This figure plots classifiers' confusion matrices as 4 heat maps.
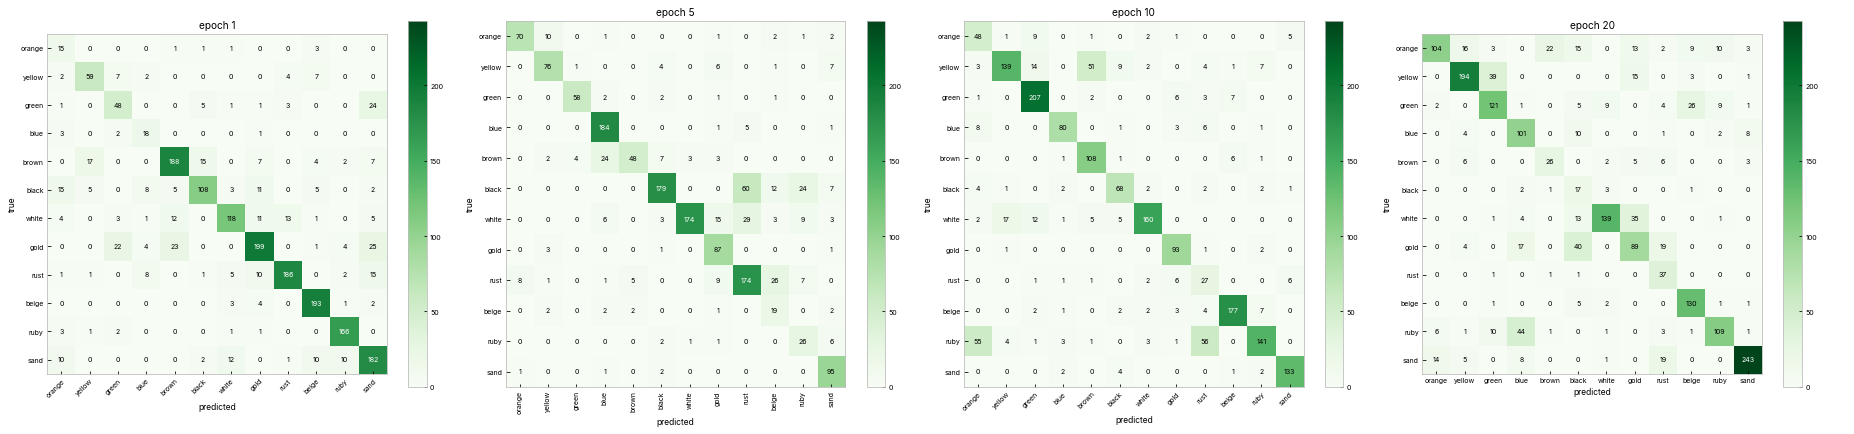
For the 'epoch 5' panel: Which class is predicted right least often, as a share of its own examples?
brown
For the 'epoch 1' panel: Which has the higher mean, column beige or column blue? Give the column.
beige
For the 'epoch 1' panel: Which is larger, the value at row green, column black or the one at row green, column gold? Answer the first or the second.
the first
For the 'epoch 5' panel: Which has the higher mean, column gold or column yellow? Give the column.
gold
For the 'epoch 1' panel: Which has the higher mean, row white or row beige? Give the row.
beige
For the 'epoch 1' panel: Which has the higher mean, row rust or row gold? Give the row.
gold
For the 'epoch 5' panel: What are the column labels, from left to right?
orange, yellow, green, blue, brown, black, white, gold, rust, beige, ruby, sand
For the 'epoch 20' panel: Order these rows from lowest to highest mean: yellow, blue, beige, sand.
blue, beige, yellow, sand
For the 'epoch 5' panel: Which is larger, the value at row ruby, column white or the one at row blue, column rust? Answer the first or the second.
the second
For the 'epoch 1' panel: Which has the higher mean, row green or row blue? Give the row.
green
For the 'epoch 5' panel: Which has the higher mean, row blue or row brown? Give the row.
blue
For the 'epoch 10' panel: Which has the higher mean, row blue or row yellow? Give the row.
yellow
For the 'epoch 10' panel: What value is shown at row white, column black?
5
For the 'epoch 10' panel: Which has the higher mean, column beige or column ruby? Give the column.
beige
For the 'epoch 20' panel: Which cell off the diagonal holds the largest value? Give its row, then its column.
ruby, blue
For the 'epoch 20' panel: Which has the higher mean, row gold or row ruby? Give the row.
ruby
